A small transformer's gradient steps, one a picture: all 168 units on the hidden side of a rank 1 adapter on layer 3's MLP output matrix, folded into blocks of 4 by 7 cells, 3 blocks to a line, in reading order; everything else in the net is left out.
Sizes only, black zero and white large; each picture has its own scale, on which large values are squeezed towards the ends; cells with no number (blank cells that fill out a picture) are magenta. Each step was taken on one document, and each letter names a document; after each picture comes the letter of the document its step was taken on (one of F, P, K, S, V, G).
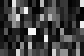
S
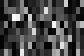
S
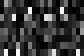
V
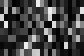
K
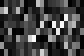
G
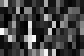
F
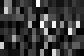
G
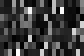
V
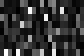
V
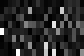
F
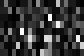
G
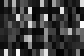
V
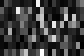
G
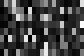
F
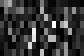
G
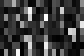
V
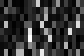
K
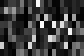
G
